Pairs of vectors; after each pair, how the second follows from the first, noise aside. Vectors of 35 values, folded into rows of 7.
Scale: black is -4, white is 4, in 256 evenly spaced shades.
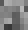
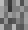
shuffled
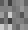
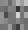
reversed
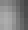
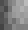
reversed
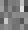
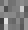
reversed
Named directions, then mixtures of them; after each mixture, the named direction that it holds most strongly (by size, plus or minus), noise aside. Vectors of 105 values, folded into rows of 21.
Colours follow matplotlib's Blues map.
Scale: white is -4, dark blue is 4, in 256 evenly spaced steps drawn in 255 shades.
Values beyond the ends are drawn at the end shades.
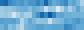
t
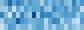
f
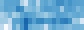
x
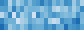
f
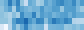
x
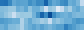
t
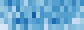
f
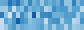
f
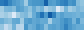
t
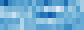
t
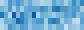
f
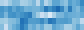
t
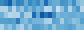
t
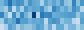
f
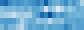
t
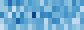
f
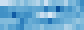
t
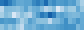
t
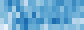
x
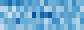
f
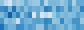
f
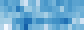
x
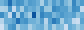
f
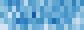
f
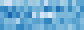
t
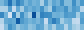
f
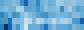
x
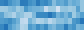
t
